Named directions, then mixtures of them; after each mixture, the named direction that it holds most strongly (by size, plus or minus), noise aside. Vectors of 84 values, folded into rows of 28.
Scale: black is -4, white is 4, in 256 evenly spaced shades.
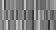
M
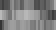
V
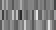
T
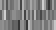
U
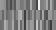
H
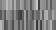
H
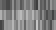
V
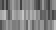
V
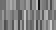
H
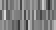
U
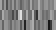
T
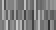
M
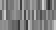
U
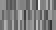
H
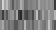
T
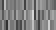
M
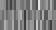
H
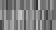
H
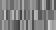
U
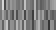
M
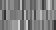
U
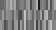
H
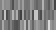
T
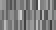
H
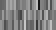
H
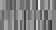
H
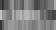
V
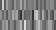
T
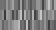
U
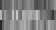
V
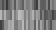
V
